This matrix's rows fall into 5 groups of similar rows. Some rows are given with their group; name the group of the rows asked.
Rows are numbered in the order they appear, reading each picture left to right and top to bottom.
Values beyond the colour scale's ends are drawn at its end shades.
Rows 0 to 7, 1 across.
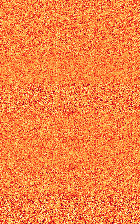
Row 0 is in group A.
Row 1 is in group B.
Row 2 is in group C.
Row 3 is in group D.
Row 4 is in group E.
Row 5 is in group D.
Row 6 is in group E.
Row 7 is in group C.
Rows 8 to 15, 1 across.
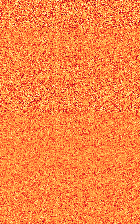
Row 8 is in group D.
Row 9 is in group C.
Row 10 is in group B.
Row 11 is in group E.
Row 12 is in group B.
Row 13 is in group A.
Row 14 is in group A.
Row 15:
C
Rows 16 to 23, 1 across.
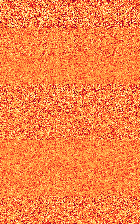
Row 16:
E
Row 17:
C
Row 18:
C
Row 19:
A
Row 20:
B
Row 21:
A
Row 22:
B
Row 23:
A
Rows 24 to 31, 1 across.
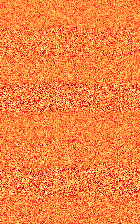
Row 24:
A
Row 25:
C
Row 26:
E
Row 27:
B
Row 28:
C
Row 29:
E
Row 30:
D
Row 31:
B
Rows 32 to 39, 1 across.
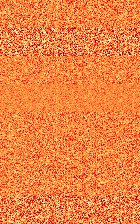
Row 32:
C
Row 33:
E
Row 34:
A
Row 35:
C
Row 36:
D
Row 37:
A
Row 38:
A
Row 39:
B
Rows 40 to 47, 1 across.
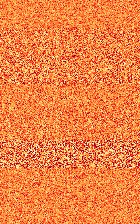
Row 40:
A
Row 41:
C
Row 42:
E
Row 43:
D
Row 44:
C
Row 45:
A
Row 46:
A
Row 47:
C
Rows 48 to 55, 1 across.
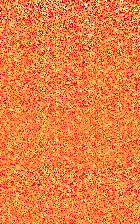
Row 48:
D
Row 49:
B
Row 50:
A
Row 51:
B
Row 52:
E
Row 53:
A
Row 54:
A
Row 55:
D
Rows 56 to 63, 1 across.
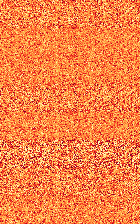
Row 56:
E
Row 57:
E
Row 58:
C
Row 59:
E
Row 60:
C
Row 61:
E
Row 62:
B
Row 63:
C
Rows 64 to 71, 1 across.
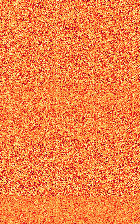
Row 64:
D
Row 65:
B
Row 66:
B
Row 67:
C
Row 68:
A
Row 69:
D
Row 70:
B
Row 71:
C
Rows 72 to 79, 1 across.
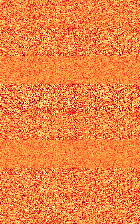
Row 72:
B
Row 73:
E
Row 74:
B
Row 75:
E
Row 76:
E
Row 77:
C
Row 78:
E
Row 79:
A
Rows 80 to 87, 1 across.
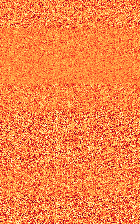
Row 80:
A
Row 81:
D
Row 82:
D
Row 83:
E
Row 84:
D
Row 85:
B
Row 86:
A
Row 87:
B
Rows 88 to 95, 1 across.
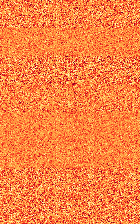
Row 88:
C
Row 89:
D
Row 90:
A
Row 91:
E
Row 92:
B
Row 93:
B
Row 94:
B
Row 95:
B
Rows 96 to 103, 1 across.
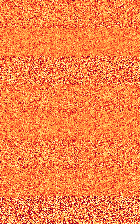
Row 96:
E
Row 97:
B
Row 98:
D
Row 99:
E
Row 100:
E
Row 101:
E
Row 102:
B
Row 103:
D
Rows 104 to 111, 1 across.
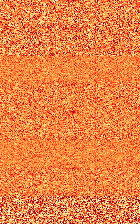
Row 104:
E
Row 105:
B
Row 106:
E
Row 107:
D
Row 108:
E
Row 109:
A
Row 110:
E
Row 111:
D
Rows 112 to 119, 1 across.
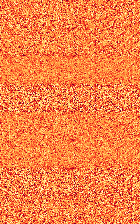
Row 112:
C
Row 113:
E
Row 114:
E
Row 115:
E
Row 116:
D
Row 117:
E
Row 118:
E
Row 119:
C
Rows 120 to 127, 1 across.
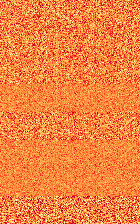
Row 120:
A
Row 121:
C
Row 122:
C
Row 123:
D
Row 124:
E
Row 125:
E
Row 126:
A
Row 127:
D
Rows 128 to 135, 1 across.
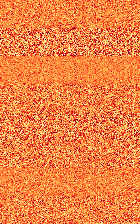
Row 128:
A
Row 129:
E
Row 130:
E
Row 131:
B
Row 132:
C
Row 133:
B
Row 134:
A
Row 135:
D
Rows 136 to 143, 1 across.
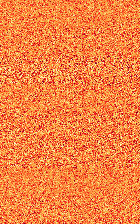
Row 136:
B
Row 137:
A
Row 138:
C
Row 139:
A
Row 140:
B
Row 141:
A
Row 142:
C
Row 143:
E
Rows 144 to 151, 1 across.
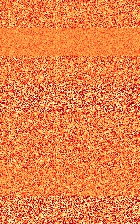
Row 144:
D
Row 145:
D
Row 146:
C
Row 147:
A
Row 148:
D
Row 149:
B
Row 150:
A
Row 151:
D
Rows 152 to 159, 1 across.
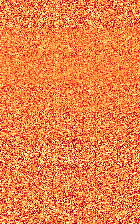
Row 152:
C
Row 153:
E
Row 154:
D
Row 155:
B
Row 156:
A
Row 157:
E
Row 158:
D
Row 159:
A
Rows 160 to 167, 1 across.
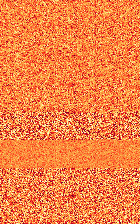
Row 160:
E
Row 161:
A
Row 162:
B
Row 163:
E
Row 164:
B
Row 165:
B
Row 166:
D
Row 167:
E
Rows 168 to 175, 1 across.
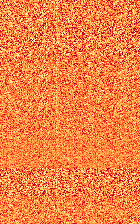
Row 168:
C
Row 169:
A
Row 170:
C
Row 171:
C
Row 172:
B
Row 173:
A
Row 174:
C
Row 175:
A
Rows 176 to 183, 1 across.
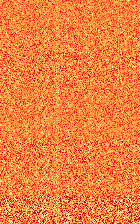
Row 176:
B
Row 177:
E
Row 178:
B
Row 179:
C
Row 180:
C
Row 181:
B
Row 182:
C
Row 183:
C
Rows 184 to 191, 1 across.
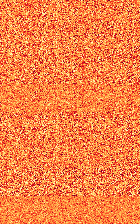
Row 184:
C
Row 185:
C
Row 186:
A
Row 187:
A
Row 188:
C
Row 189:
D
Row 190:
A
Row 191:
C
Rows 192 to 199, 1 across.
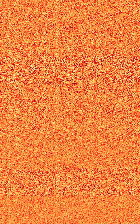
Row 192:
D
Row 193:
C
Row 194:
A
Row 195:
C
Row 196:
A
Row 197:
D
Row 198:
B
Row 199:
D
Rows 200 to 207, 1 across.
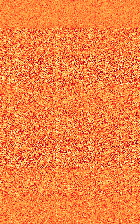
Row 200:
E
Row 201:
B
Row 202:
D
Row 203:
D
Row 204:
B
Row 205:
B
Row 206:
E
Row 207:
B
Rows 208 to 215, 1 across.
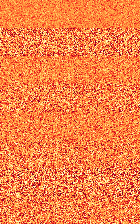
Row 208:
C
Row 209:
E
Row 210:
E
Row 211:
A
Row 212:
D
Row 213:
C
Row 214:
A
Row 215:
B
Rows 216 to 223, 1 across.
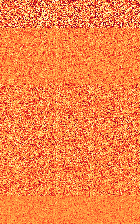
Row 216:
E
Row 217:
C
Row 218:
D
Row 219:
B
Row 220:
C
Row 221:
B
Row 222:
B
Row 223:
D
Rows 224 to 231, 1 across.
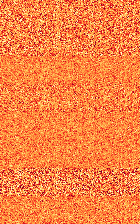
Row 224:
C
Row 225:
B
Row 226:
E
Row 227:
E
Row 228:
A
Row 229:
B
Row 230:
B
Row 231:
E
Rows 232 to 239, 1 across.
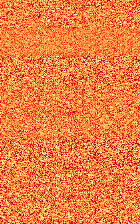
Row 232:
A
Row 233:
E
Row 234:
D
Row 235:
A
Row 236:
E
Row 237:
D
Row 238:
B
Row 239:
E
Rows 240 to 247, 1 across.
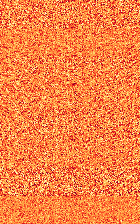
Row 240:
D
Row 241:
A
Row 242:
A
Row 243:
E
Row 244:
D
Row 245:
D
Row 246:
E
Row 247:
B
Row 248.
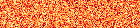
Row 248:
C
